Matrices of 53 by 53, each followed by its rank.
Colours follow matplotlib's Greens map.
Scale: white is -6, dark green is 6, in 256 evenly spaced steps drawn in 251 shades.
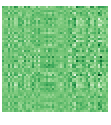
three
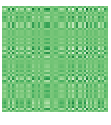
one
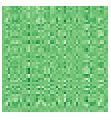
three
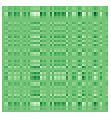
one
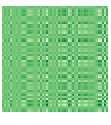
one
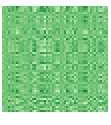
three
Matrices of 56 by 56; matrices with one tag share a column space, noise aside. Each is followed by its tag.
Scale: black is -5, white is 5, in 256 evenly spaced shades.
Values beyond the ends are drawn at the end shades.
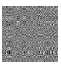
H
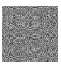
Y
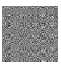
Y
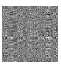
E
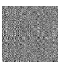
E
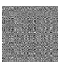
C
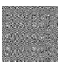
Y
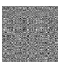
C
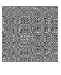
C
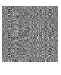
E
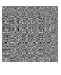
C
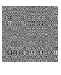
H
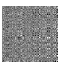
E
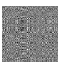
C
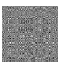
C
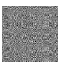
Y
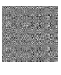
Y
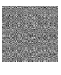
Y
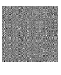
E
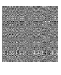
H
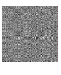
E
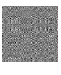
C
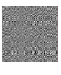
H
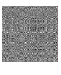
C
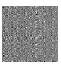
E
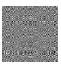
H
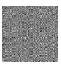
E
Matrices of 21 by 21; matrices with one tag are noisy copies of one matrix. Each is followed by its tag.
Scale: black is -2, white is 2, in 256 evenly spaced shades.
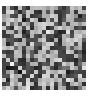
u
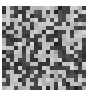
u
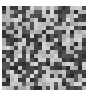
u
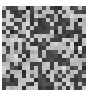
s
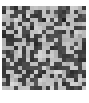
u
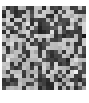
s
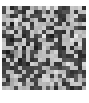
u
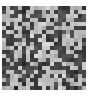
u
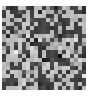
s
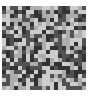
u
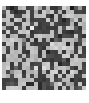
s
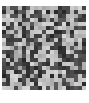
u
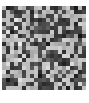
s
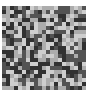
u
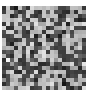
u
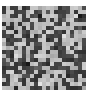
u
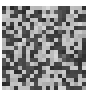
u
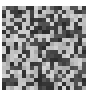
s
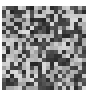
s
